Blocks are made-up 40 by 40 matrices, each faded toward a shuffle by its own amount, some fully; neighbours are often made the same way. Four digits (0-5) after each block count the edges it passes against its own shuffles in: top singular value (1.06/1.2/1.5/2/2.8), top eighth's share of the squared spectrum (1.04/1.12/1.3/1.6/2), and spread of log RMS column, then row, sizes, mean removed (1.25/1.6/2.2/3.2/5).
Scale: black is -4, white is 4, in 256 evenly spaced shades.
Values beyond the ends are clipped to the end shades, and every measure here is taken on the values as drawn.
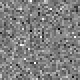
0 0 0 0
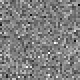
1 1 0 0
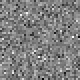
0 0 0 0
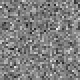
2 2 0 0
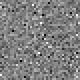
1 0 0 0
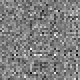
3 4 2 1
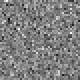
1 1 0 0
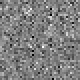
3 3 1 1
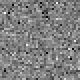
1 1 0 0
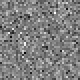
0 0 0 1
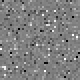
0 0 0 0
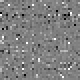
3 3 1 1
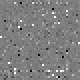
2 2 0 0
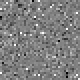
0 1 0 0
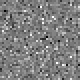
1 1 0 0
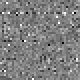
2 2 0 1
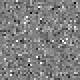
0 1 0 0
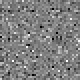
1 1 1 1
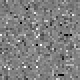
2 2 0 0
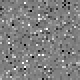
1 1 1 0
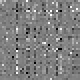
4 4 2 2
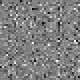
3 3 1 1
